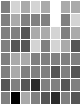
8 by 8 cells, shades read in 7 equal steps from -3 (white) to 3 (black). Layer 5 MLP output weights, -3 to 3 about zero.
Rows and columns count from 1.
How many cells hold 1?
11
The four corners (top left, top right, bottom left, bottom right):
0 -1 0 1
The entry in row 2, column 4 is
0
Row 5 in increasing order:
-1 -1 0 0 0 0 0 0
